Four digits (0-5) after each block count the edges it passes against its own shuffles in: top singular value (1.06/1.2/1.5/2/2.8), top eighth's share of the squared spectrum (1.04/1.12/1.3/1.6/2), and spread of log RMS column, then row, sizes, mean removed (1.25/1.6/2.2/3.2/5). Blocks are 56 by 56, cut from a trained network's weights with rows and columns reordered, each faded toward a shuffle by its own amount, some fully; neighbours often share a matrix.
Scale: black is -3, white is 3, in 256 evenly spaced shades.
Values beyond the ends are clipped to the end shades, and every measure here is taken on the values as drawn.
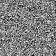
0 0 0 0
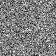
1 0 0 0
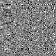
3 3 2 1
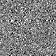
3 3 1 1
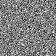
1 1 0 0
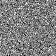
0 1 0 0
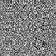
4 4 2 1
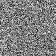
0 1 0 0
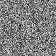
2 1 0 0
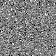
2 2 0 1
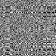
4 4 1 3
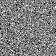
0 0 0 0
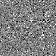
3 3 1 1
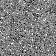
0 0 0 0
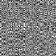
4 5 3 2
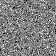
0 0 0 0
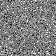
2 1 0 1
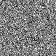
0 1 0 0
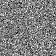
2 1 0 0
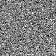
2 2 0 0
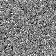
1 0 0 0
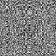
4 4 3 2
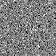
2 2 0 0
